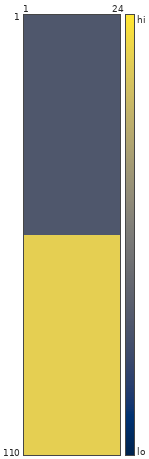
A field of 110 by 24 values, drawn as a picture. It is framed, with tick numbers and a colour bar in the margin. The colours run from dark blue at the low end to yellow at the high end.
It is made of 2 by 1 panels. Panel 1,1: low, flat. Panel 2,1: very high, flat.
